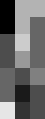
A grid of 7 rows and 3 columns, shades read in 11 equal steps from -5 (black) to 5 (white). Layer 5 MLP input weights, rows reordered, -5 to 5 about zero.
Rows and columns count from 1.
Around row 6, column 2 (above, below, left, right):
-2 -3 -1 -2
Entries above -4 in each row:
2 2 3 3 3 2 3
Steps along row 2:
up down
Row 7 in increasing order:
-3 -2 4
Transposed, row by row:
-5 -5 -2 -2 -1 -1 4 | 2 2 3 1 -2 -4 -3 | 2 -1 -1 -1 0 -2 -2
